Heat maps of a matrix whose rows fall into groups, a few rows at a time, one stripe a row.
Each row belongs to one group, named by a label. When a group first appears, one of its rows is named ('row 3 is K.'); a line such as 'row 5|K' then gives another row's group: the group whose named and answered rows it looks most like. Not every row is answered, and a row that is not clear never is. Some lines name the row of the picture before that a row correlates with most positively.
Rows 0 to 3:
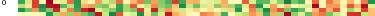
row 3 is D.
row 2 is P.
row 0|P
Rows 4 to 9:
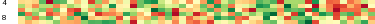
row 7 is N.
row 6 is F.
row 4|F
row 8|D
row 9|D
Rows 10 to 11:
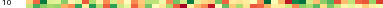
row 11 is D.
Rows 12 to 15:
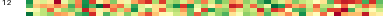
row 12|P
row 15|P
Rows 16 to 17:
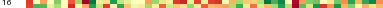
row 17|D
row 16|D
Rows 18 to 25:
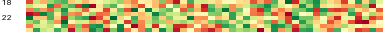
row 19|P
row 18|D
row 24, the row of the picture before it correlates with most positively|17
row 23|F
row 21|F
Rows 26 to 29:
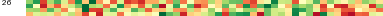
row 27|P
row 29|F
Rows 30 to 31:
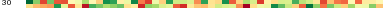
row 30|P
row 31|D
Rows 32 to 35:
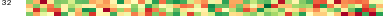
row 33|F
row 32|P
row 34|N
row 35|P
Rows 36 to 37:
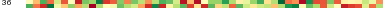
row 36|N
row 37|P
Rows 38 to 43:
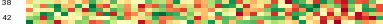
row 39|D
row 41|F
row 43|P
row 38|F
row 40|D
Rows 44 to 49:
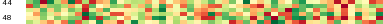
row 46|F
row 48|F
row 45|D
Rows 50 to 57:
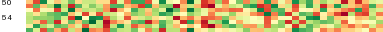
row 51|D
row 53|F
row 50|F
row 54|D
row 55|N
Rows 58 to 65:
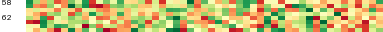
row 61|D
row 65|N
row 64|F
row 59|P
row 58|P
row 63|F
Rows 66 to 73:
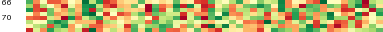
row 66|N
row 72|F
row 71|F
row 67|N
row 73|D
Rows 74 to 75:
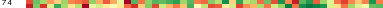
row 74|F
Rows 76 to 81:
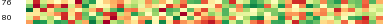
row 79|N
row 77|N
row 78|P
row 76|N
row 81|D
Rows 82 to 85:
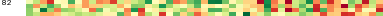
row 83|F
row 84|F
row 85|P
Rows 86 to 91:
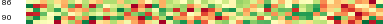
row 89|F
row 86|P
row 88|D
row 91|P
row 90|D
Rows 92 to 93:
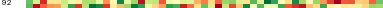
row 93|N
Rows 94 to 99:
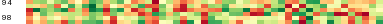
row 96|D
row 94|D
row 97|F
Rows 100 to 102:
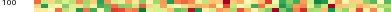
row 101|D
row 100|D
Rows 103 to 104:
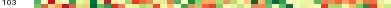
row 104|N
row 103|P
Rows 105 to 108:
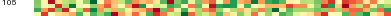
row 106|F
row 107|P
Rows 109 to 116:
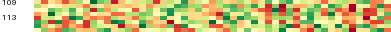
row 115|N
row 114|P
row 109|N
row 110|F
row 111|F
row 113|F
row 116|D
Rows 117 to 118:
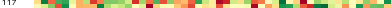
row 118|D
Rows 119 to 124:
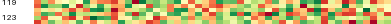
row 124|F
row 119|F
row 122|F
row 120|D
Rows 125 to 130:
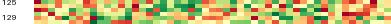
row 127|F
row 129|D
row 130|N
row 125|F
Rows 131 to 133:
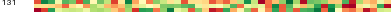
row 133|F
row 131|D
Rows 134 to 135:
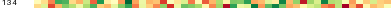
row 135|P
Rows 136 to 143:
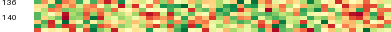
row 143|N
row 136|P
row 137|F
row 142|P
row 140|P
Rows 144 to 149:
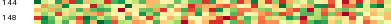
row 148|D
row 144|P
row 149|D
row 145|D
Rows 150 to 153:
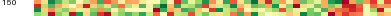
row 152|P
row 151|F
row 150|F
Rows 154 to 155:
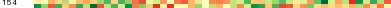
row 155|P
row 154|D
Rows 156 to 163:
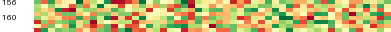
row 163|D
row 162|F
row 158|P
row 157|N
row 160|N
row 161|D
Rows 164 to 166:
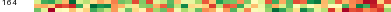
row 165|N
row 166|P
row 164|F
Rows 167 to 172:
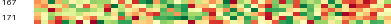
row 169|P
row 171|F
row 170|F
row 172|D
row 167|F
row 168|F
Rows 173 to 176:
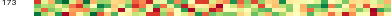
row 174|D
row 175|N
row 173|D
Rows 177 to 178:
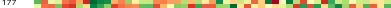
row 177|N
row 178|N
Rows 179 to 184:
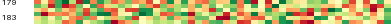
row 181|N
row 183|D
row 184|N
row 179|D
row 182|N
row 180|P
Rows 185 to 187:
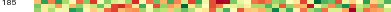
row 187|F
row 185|D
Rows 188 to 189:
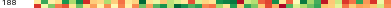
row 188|F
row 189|F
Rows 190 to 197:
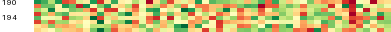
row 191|D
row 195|D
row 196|N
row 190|P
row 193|D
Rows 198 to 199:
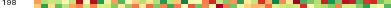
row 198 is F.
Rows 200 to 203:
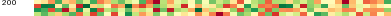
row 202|P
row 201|D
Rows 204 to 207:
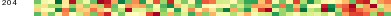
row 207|P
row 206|F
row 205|F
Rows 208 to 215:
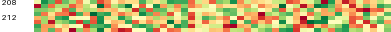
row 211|N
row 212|D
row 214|N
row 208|F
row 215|N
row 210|F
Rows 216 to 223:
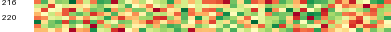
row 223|N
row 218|N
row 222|F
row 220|N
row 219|F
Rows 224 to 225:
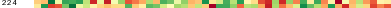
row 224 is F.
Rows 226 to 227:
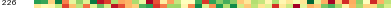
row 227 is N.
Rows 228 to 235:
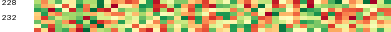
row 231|F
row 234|D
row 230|P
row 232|F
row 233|P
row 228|N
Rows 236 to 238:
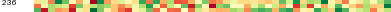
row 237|N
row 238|N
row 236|D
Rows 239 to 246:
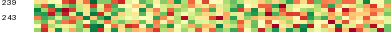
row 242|P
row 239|N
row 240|F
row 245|N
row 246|P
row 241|P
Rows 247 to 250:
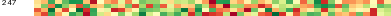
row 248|D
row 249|N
